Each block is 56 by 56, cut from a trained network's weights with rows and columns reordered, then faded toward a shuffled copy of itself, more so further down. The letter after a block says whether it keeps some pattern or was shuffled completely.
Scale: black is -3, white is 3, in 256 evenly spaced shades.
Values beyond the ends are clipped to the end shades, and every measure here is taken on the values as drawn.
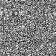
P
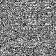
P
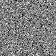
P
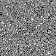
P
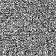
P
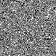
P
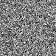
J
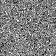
J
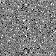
P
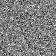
J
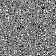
P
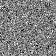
J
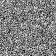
J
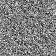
J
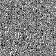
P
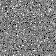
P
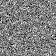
J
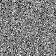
J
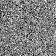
P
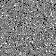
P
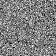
J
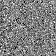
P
